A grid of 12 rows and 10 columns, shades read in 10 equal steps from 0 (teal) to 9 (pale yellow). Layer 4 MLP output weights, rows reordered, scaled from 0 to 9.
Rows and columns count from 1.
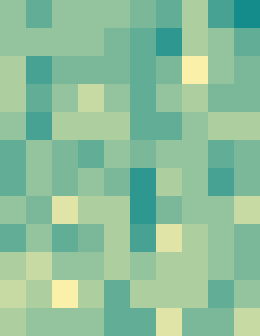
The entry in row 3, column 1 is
6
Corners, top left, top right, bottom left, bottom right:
5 0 6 7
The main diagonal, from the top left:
5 5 4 7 6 4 6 5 5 4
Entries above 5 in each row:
1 1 2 3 5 0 1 4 3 5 7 3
